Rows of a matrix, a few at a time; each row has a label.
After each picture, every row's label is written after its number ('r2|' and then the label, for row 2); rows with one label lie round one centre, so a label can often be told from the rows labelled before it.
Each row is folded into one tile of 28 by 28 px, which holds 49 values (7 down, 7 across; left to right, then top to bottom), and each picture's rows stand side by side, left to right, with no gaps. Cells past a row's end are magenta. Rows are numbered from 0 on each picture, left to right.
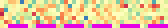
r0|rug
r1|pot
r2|pot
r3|pot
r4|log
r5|log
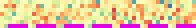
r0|log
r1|pot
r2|pot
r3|log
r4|rug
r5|rug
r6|pot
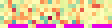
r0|pot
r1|rug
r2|rug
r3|log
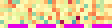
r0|log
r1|rug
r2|rug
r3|pot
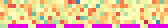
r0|log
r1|rug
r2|rug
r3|pot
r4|log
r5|rug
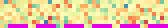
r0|log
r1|rug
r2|log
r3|log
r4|pot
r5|rug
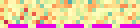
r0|rug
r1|pot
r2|log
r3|log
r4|log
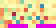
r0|rug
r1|pot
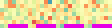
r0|log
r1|rug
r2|log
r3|log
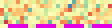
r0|rug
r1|log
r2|pot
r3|pot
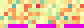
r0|pot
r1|log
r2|pot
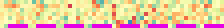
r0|log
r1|log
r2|log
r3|log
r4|rug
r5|pot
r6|pot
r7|log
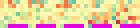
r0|log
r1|log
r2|log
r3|pot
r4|pot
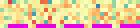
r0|log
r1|rug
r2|log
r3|pot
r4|pot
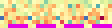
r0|pot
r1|pot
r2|pot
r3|pot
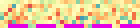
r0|pot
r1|log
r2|rug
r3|pot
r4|rug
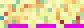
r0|pot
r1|log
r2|rug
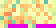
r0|pot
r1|log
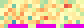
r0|pot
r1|pot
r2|log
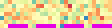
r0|pot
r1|log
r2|log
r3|pot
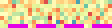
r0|log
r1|rug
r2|rug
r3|pot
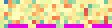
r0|log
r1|pot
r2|log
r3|rug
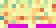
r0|pot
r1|pot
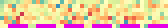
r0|pot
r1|log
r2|pot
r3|pot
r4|pot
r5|log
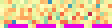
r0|pot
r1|rug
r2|pot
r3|pot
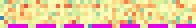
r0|pot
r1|log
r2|log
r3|log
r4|rug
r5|log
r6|log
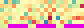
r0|log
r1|rug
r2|pot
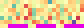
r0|pot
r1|rug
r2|rug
